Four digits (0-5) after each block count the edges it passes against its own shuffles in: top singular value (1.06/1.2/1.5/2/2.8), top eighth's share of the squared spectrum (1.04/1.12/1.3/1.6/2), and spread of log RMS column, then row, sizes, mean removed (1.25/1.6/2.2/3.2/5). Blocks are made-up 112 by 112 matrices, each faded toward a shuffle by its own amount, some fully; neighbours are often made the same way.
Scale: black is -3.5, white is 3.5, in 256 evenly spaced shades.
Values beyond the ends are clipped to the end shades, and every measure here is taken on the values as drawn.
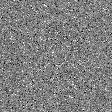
0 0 0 0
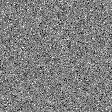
0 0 0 0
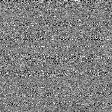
1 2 0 3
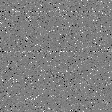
3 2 0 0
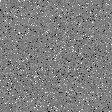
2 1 0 0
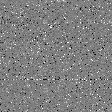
3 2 0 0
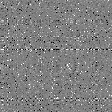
4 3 1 2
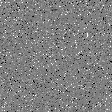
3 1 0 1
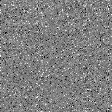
4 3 2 0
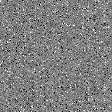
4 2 1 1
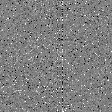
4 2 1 0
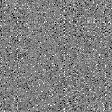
4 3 2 1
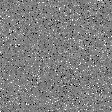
2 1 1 0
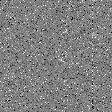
3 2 1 0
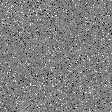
0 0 0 0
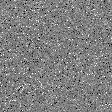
0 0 0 0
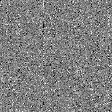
3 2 2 0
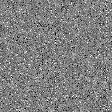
2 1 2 0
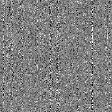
3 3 4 0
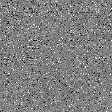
3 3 1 2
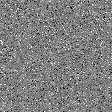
2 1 0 0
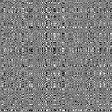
5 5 4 4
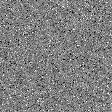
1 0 0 0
